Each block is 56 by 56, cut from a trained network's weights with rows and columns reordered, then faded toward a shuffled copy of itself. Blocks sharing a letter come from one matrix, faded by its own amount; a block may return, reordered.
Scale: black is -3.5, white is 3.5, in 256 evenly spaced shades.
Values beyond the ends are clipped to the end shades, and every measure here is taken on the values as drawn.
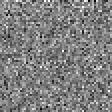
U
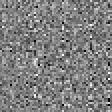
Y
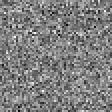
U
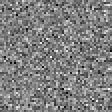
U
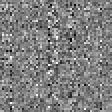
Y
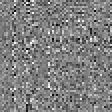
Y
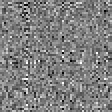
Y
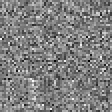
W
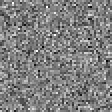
U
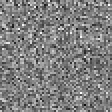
W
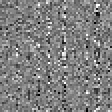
Y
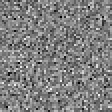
U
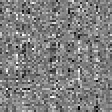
Y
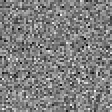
U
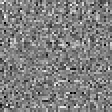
W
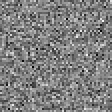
U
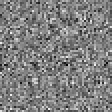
W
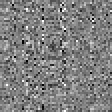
Y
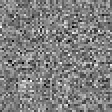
W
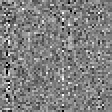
Y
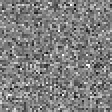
U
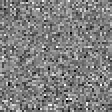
U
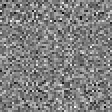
W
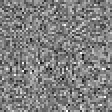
W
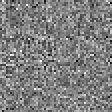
W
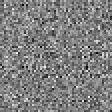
W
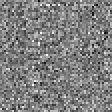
W
